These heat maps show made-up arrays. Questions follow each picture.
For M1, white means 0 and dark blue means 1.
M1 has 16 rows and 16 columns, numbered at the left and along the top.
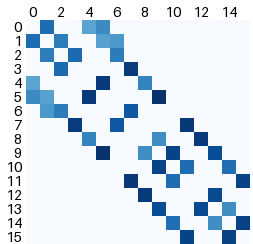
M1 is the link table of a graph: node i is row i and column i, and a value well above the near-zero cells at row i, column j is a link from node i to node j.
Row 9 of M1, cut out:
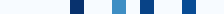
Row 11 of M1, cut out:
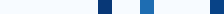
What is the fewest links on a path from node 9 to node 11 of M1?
2
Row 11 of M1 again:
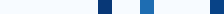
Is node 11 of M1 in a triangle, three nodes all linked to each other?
no
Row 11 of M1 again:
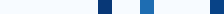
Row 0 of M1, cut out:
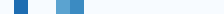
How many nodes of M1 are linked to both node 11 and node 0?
0
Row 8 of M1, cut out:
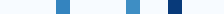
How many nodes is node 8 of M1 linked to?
3
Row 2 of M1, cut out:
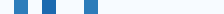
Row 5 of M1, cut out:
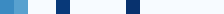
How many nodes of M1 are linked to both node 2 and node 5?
1
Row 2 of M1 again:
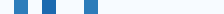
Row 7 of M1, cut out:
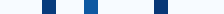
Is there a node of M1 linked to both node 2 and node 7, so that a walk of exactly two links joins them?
yes
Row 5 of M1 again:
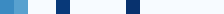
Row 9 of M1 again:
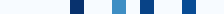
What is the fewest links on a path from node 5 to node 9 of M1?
1
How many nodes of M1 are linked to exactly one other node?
0
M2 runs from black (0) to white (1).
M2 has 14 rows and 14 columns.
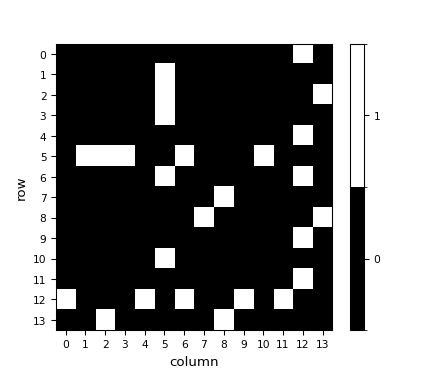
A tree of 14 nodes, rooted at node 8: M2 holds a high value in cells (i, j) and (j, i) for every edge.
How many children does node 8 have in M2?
2
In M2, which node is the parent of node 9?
12
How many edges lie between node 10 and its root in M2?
4
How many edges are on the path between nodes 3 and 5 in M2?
1
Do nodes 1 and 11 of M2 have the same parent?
no
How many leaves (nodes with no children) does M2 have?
8
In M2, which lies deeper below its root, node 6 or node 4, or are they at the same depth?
node 4
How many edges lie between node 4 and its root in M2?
6
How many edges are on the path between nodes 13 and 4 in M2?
5
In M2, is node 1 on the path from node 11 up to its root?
no
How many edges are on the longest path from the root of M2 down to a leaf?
6
